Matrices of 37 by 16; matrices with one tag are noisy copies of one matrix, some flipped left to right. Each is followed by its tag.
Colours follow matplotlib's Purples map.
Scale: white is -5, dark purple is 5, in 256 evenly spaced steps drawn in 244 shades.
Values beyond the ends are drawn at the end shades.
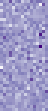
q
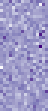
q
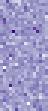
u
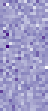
q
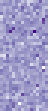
u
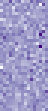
q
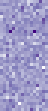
u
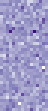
u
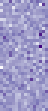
q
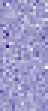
q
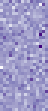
q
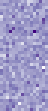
u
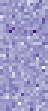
u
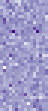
u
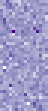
u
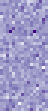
u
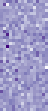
q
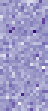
u
